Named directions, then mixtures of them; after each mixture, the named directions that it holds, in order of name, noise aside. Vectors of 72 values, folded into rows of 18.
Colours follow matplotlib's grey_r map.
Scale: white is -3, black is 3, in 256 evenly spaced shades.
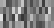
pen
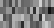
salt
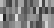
pen, salt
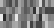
pen, salt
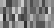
pen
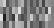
pen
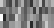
pen, salt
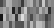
pen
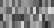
salt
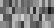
salt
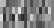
pen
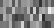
salt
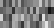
salt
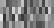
pen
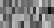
salt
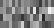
salt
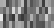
pen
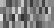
pen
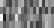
pen, salt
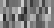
pen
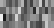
pen, salt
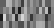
pen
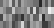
salt
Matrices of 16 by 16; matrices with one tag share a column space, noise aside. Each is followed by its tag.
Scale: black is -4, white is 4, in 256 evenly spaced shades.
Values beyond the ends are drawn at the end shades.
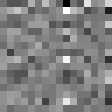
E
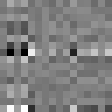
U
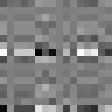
U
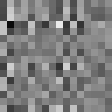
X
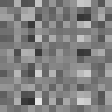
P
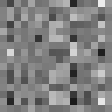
P
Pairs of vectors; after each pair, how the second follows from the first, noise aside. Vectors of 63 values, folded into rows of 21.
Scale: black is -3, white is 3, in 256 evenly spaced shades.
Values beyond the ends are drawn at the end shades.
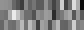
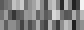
negated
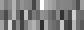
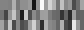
copied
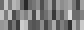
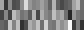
negated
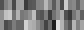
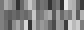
shuffled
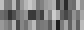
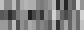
copied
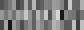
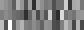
negated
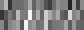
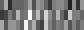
copied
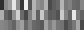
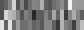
shuffled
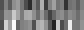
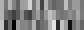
negated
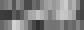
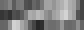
copied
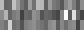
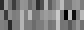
negated
